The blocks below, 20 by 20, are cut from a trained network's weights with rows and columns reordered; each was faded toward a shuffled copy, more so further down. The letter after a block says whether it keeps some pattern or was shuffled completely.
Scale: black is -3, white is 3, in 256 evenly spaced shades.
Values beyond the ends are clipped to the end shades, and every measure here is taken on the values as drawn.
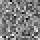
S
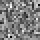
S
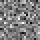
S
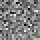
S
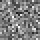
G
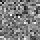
S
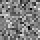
G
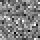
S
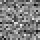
S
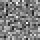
G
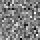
G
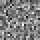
G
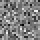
G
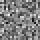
S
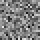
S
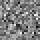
S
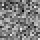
G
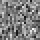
S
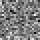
G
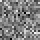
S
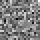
S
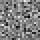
S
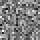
G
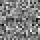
G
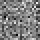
S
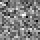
G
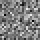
G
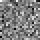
G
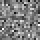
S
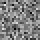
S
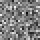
G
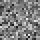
S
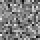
G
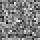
G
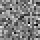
G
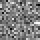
G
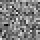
G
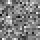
S
